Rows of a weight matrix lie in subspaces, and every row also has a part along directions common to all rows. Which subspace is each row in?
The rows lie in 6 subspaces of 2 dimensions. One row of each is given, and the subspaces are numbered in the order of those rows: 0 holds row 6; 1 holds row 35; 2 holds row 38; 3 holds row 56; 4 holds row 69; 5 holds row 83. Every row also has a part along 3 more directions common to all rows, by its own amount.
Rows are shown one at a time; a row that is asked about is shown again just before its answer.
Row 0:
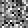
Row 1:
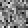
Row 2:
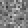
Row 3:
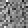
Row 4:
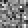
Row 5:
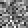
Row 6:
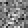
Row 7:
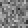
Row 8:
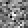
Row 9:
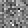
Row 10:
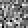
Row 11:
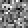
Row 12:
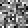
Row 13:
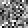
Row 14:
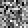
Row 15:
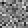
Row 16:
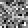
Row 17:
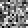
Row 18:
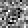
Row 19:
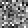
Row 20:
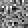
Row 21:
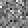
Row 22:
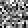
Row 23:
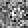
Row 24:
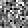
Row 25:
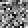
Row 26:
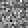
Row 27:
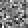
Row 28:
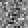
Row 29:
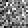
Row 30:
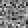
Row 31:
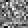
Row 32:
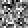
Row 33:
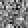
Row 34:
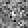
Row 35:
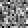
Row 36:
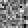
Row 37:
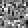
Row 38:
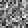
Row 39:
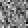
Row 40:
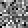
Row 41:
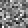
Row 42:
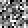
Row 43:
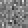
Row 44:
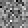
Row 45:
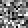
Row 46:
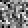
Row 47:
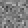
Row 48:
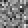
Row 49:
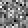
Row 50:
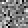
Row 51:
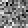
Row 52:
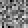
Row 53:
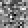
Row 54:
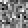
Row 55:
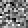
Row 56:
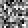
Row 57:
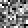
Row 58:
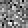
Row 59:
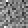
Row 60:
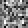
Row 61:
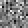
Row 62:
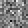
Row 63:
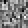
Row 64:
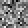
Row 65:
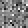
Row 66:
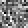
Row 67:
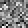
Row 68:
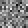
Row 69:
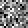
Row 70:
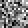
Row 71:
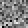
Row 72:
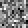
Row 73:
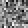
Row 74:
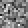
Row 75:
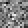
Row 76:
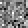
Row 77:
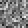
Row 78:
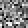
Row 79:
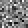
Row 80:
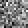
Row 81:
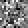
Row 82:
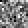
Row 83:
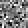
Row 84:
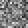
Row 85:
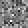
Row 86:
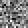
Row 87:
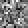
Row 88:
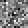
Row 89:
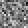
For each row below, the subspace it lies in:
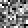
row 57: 1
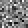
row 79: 5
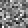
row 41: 5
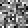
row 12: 1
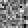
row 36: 1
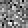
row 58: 5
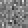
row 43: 5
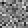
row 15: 3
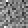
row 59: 2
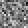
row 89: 2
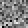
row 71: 5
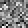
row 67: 5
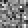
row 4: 1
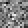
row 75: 0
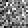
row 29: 2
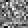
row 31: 2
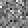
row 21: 4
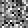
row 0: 4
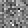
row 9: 4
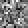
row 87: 0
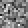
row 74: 3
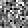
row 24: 4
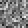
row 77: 2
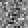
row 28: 0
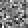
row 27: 5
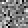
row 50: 2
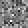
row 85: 4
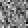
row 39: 1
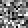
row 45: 3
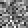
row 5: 3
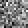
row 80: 2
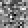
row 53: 0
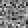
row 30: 3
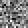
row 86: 3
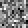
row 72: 1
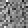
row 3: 2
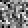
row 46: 1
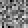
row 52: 5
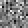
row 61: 4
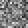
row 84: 2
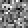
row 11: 0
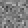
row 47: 3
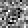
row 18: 0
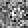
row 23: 0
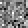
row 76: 3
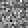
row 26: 0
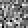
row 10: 5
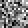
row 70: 2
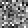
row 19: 4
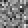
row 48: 1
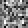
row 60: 3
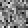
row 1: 1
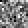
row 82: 1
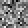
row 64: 0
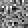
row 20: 5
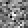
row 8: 0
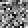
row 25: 0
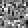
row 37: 3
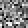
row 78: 5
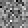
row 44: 4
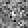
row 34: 0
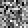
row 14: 4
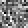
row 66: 2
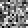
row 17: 1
